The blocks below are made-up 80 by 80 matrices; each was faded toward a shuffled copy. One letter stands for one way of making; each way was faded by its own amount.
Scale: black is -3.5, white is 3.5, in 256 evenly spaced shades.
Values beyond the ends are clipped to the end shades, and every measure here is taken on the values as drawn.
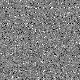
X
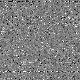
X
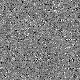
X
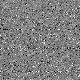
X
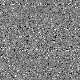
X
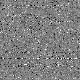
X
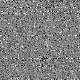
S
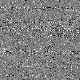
S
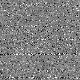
S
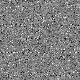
X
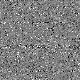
X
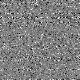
S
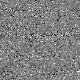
X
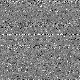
S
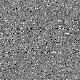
X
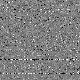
S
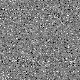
X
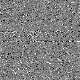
X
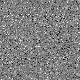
X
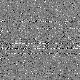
S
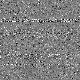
S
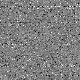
X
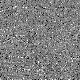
X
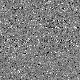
X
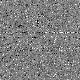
X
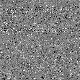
X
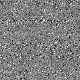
X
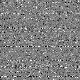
S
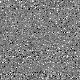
X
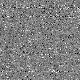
X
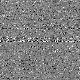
S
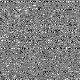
S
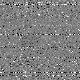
S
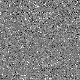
X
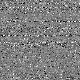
S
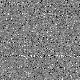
X
